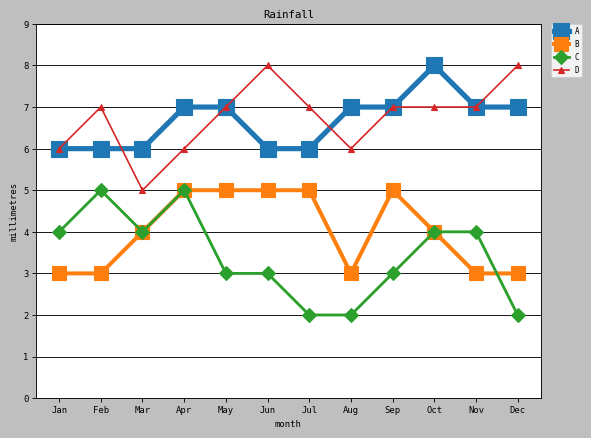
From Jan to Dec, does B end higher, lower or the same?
the same
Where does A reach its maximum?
Oct
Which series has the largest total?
D
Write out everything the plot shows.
Title: Rainfall
x-axis: month, ticks Jan Feb Mar Apr May Jun Jul Aug Sep Oct Nov Dec
y-axis: millimetres, ticks 0 1 2 3 4 5 6 7 8 9
Legend: A, B, C, D
Values:
A: 6 6 6 7 7 6 6 7 7 8 7 7
B: 3 3 4 5 5 5 5 3 5 4 3 3
C: 4 5 4 5 3 3 2 2 3 4 4 2
D: 6 7 5 6 7 8 7 6 7 7 7 8
